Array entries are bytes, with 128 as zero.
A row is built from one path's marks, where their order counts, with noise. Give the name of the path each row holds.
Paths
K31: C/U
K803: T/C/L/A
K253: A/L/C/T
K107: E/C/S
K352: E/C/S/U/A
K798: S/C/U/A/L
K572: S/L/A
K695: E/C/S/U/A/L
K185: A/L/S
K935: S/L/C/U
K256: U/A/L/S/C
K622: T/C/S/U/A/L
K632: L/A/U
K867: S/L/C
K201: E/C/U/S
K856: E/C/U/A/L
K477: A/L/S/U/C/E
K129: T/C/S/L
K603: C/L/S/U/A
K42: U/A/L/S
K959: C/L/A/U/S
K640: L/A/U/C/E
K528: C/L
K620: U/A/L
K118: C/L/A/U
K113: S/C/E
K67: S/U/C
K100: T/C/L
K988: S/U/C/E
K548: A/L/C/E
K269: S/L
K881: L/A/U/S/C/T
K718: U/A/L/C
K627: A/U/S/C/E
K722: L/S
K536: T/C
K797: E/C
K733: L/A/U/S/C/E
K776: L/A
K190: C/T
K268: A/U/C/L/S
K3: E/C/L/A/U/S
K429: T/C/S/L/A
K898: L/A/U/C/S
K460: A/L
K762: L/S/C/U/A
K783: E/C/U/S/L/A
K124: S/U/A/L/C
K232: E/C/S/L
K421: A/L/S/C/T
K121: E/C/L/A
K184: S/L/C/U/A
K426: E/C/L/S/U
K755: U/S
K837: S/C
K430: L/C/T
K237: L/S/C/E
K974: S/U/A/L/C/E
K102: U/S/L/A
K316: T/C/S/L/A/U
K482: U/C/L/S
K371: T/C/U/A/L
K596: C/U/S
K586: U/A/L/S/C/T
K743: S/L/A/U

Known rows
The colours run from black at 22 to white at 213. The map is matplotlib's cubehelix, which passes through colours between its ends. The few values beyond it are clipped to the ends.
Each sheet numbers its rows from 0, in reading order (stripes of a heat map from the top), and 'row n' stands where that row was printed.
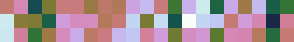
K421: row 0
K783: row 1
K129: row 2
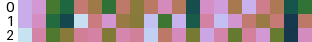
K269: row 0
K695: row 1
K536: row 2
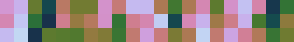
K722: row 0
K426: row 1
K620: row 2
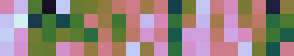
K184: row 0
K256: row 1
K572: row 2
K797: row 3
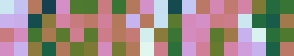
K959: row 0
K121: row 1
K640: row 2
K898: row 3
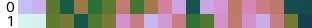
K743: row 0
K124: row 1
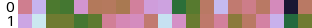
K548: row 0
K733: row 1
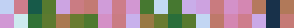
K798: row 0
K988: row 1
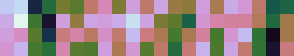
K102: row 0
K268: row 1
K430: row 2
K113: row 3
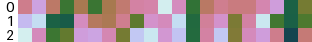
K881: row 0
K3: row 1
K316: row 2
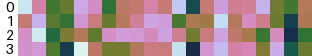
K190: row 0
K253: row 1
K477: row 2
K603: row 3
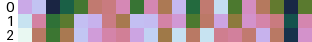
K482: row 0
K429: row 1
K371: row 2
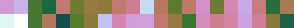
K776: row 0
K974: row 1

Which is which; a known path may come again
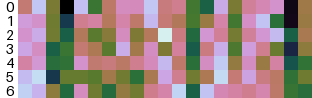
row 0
K762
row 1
K430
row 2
K898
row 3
K837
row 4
K185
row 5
K620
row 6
K118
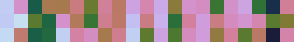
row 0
K100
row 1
K31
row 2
K622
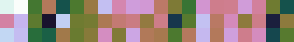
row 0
K974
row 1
K184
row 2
K755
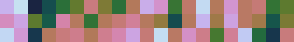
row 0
K42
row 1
K867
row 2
K803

